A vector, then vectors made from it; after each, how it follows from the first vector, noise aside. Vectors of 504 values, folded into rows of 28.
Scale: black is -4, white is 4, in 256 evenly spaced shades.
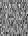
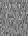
shrunk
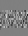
partly zeroed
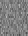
shrunk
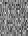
wrapped around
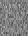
shrunk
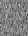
shrunk
